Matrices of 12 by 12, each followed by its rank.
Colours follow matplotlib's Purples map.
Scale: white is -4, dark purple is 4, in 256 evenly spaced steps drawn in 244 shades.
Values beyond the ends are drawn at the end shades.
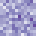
full rank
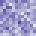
full rank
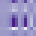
one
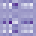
one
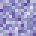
full rank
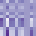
one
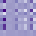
one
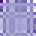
one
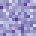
full rank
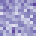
full rank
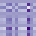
one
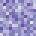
full rank
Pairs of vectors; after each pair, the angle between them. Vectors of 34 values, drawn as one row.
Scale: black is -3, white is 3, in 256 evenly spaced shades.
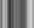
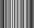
partly opposed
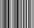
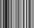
partly aligned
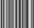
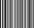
partly opposed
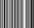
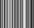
nearly parallel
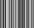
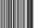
orthogonal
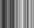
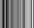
partly aligned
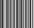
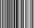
partly aligned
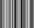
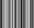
nearly parallel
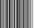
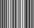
partly opposed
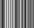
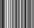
nearly parallel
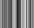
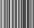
partly opposed
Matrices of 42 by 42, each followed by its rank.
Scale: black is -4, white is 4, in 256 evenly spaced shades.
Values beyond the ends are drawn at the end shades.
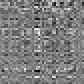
five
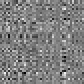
five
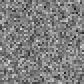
full rank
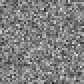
full rank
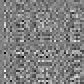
five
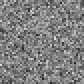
full rank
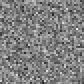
full rank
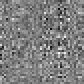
five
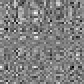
five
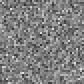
full rank
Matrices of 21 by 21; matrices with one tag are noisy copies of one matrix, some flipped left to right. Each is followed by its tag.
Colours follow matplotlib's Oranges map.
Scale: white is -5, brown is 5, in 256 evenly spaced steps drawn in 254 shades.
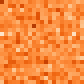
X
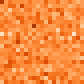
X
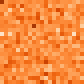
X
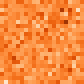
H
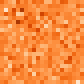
H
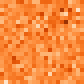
H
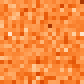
X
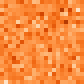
H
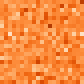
X
